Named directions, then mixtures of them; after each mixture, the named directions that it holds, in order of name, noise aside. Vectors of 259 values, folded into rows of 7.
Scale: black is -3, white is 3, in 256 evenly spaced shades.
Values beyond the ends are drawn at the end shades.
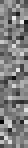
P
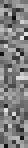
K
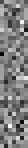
K, P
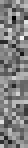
K, P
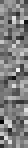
P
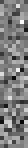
K, P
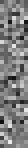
P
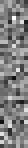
P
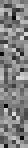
K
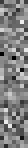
K, P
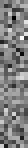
K, P
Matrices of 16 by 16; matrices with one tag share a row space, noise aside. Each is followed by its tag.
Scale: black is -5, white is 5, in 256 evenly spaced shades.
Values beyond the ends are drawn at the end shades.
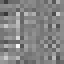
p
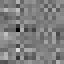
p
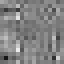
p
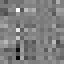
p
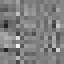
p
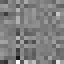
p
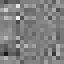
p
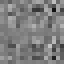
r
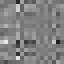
p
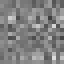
r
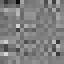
p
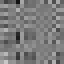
p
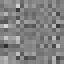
p
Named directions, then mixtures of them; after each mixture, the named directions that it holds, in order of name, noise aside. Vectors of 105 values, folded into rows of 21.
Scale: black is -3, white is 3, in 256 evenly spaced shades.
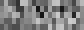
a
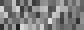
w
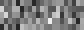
a, w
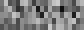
a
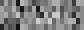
a, w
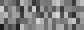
a, w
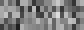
a, w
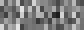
a, w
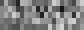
a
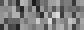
a, w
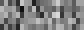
a, w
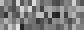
a, w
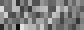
w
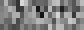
a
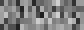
a, w
